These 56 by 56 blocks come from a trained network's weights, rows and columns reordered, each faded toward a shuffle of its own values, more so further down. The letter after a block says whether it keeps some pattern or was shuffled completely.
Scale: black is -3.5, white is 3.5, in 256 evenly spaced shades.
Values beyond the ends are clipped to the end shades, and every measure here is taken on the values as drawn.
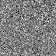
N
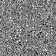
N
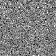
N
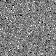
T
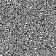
T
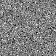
T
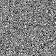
N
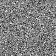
T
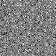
N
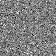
T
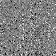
N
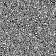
T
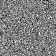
N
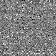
N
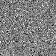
N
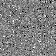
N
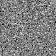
N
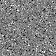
T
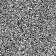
T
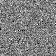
N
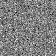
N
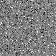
T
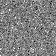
T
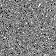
T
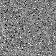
T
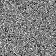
T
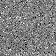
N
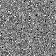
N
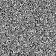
T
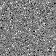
T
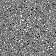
T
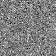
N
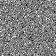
T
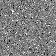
T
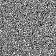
T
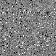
N
